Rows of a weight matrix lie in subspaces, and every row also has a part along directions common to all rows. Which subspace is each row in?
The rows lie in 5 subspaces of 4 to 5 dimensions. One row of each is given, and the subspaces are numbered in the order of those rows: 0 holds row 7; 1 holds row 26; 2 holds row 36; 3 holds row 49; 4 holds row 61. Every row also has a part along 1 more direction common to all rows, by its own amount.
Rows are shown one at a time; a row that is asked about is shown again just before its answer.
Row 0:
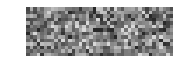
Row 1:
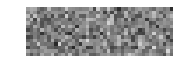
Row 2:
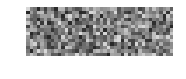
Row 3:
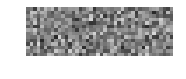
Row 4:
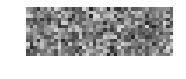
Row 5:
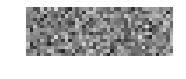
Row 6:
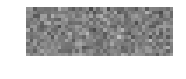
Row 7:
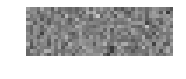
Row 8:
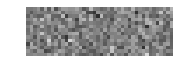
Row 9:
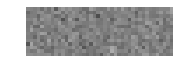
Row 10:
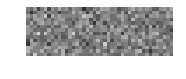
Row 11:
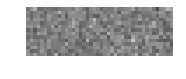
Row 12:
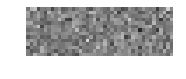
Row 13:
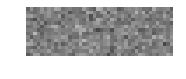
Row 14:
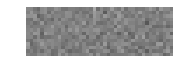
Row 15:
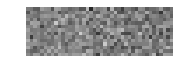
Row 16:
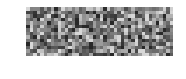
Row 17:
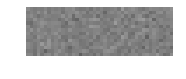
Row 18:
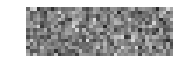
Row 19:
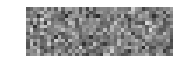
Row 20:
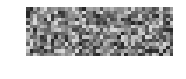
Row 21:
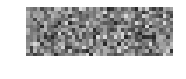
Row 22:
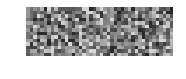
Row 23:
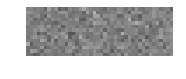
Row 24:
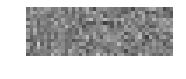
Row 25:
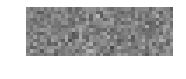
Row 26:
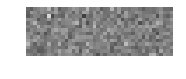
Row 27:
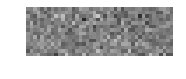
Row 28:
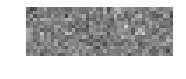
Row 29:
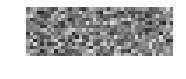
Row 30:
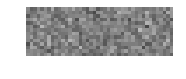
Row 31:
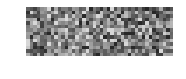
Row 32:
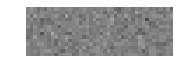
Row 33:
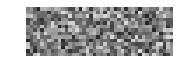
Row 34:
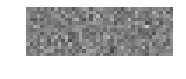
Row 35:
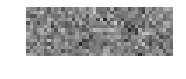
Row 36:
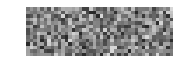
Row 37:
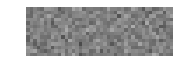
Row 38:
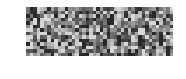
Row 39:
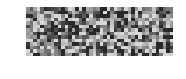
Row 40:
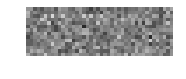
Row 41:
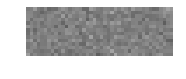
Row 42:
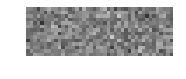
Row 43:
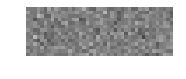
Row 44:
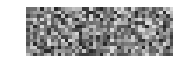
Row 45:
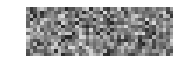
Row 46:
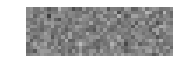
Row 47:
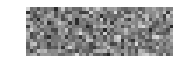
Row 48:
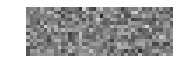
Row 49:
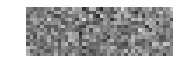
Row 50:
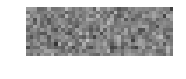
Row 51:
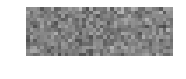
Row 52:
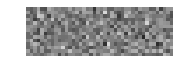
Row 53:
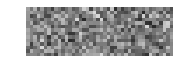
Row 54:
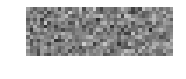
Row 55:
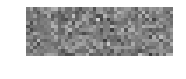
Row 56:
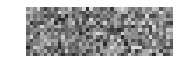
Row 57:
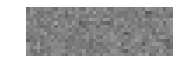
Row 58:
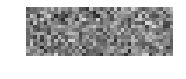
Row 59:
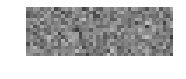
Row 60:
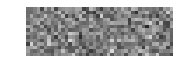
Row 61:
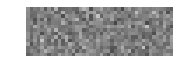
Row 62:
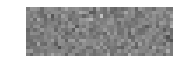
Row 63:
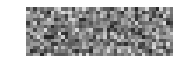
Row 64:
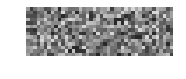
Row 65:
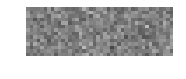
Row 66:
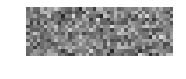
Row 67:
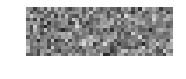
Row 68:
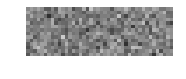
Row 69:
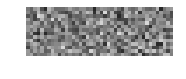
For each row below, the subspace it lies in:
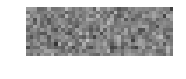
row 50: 2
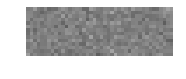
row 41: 4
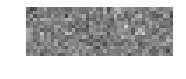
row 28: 2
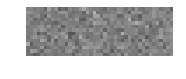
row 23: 1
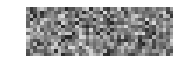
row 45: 2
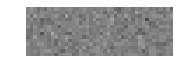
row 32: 2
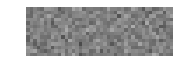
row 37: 1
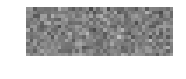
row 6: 1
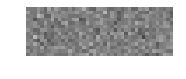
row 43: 0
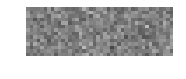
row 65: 0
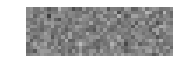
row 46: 1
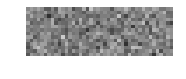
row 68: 1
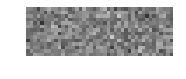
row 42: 0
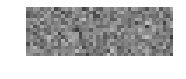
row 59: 0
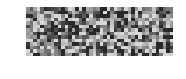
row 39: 0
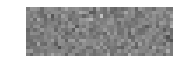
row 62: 2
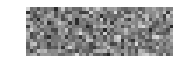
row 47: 2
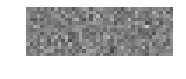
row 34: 4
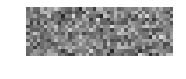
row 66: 3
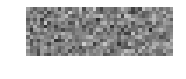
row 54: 3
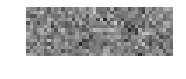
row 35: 3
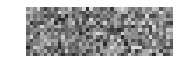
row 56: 1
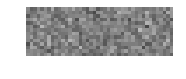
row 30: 4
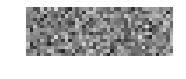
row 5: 3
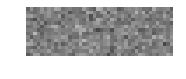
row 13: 3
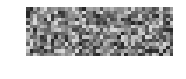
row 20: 1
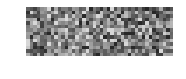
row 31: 1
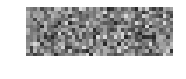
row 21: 0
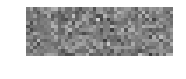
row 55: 3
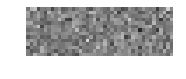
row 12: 4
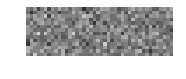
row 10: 1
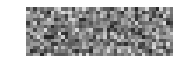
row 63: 0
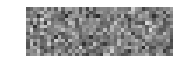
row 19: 3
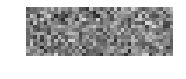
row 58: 3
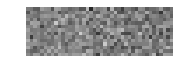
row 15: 1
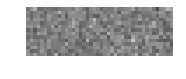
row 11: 4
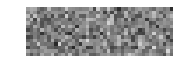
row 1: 2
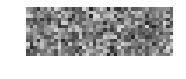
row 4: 0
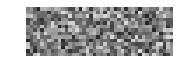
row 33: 0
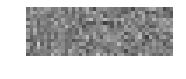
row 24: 4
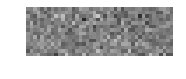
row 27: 3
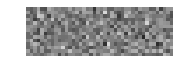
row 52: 0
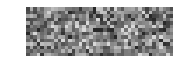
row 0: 3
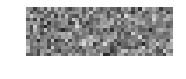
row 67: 3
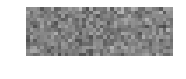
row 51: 1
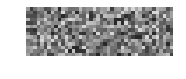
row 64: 4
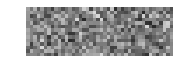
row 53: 3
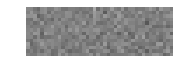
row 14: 0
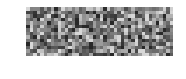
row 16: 2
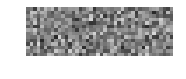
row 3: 4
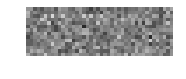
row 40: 1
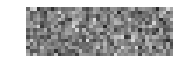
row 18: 4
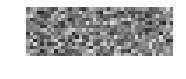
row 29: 4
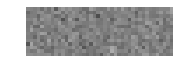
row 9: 2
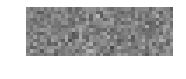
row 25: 4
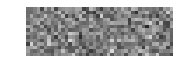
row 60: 3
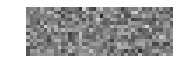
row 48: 3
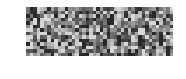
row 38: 2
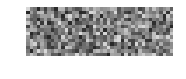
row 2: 2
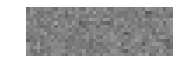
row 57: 4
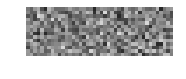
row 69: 0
